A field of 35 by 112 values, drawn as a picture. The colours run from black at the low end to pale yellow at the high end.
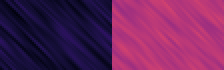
The table splits into one row of 2 panels. Panel 1,1: very low, slanting down to the right, faint in contrast. Panel 1,2: middling, slanting down to the right, faint in contrast.
